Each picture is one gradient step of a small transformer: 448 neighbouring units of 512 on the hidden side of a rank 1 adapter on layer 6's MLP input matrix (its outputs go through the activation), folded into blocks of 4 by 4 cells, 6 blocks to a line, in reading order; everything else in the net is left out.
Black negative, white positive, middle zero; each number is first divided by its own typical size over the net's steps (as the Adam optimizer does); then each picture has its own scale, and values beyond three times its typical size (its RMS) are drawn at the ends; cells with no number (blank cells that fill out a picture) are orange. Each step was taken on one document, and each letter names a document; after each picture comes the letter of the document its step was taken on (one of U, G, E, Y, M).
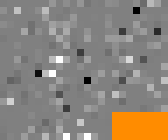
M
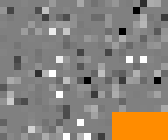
M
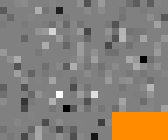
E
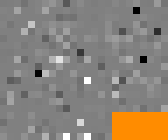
M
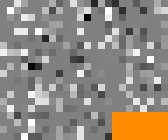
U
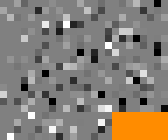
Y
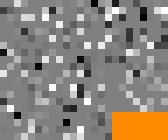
U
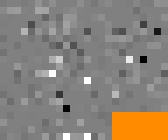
M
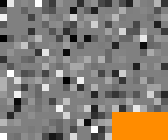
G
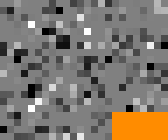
U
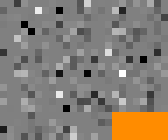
E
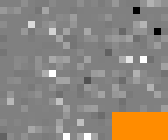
M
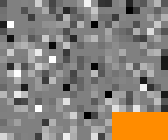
G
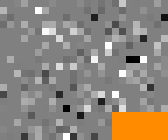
E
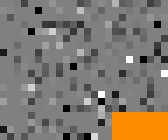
E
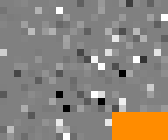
E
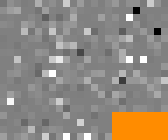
M
